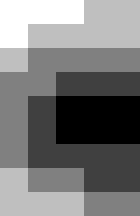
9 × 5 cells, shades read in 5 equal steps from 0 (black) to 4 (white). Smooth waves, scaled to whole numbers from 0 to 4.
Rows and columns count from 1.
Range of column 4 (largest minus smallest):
3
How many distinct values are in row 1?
2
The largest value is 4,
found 4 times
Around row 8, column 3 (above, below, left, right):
1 3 2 1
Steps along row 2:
down same same same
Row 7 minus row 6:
0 0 1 1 1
